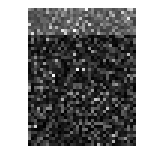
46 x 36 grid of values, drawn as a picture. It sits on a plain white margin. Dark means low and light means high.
Most values sit low, with a long tail of high ones. The top part is higher, up to a seam about 20% of the way down. There are no regular stripes. Overall the values sit about 20% of the way up the scale. Neither half mirrors the other.
